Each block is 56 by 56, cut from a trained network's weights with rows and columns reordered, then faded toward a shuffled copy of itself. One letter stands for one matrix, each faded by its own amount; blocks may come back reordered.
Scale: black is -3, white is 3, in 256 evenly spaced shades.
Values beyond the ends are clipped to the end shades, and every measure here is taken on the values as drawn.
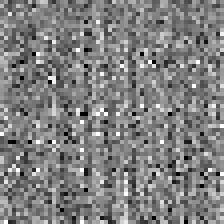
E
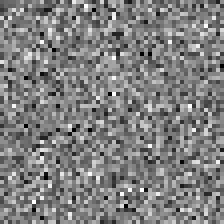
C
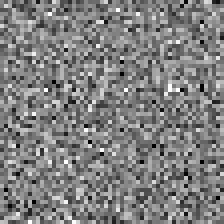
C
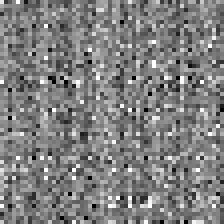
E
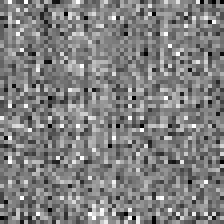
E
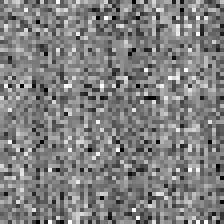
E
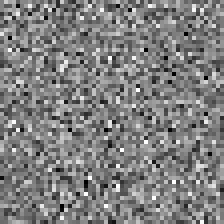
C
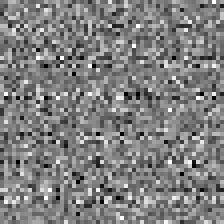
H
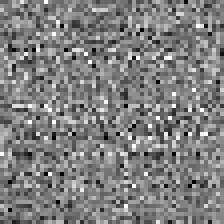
H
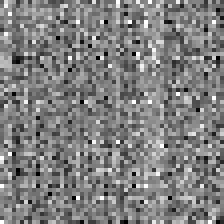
E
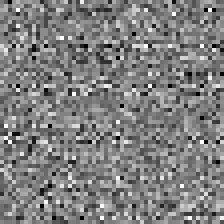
H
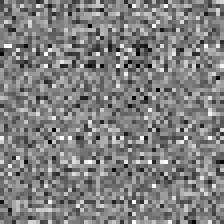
H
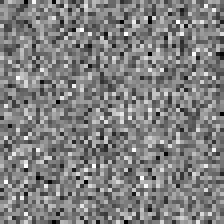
C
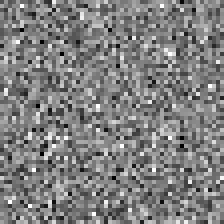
C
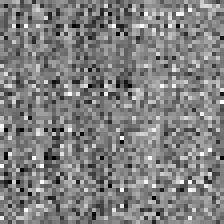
E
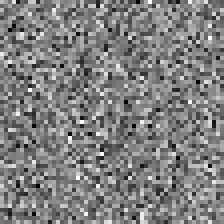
C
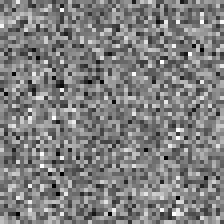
C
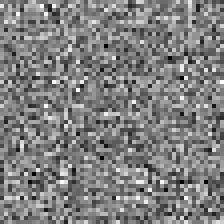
H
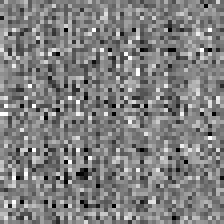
E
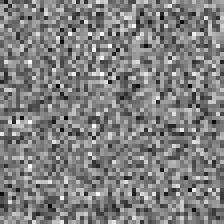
H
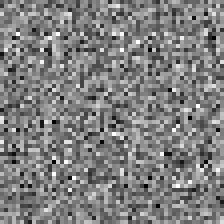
H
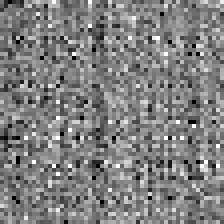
E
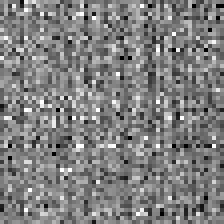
E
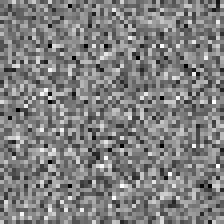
C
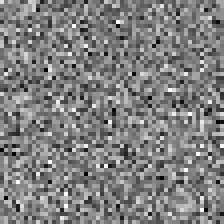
C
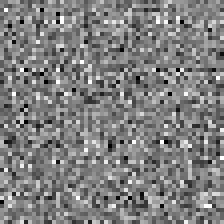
H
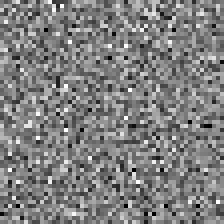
C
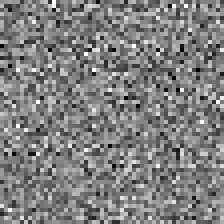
H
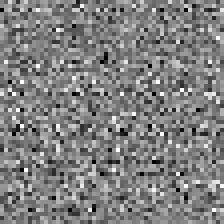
H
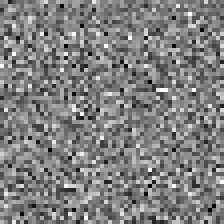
C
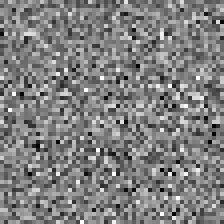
C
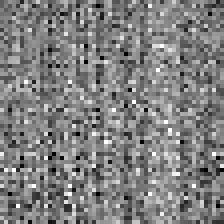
E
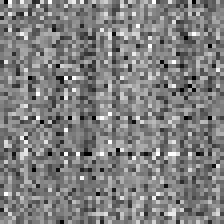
E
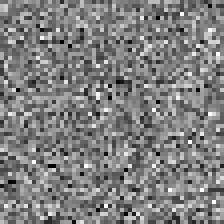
H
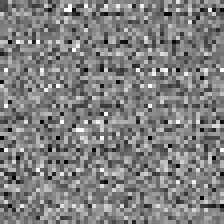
H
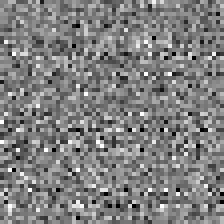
H
